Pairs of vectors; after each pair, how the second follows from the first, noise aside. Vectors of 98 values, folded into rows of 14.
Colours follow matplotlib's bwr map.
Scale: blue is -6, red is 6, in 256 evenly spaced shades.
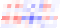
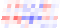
copied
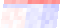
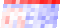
scaled up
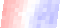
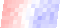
copied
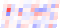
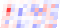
sign-scrambled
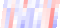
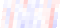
shrunk
